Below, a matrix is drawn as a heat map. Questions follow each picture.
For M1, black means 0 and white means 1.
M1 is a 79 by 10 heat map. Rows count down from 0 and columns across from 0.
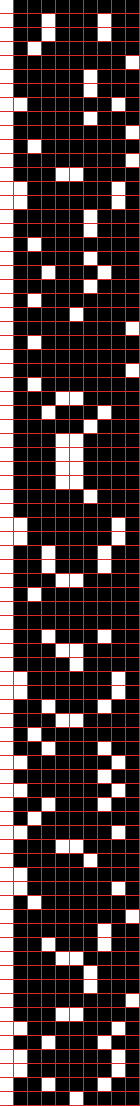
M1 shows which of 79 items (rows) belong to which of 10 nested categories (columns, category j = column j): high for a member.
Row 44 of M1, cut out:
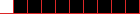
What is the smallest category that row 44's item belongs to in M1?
0
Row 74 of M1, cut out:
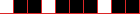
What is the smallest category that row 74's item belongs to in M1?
3
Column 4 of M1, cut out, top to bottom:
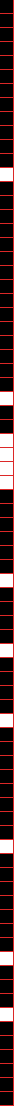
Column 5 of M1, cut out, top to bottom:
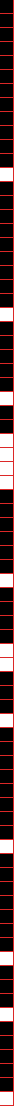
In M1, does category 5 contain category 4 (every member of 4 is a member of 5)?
yes
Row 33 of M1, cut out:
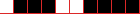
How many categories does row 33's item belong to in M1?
3
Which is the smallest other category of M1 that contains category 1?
0
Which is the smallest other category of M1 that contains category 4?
5
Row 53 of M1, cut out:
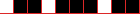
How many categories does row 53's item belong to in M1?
3
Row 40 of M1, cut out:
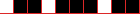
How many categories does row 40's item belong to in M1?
3
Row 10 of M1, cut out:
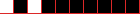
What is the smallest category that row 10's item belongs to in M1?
2
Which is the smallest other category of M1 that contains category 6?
0
